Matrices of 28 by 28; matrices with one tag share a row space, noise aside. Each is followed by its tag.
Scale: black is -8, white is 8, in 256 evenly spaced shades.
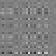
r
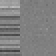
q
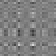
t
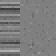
q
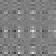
t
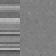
q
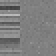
q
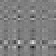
t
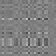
r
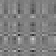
t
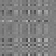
r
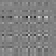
r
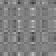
t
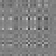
r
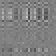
r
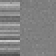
q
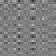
t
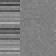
q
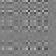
r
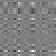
t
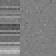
q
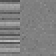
q
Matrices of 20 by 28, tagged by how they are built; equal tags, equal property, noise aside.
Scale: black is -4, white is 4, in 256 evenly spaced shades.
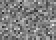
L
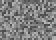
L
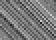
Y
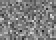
L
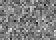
L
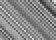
Y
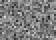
L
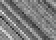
Y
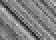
Y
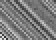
Y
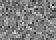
L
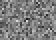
L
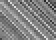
Y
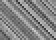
Y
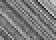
Y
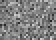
L
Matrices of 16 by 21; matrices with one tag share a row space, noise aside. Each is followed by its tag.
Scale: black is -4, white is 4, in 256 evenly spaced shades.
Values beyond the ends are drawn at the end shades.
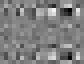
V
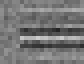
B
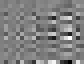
V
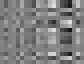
V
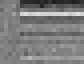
B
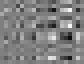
V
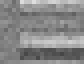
B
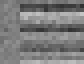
B
